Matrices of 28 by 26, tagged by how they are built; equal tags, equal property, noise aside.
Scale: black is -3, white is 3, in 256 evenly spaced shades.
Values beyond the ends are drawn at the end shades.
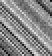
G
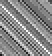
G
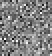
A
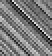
G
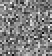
A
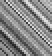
G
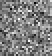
A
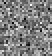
A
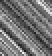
G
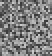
A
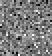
A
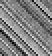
G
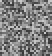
A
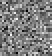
A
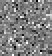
A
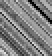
G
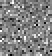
A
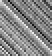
G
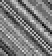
G
